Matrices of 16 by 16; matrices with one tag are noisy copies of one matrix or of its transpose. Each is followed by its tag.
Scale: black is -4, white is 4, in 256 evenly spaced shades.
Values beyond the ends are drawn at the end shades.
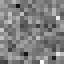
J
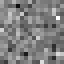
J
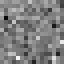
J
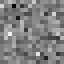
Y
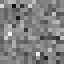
Y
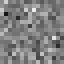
Y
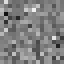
Y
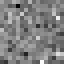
J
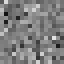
Y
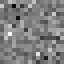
Y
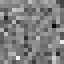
J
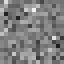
Y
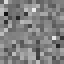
Y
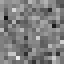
J
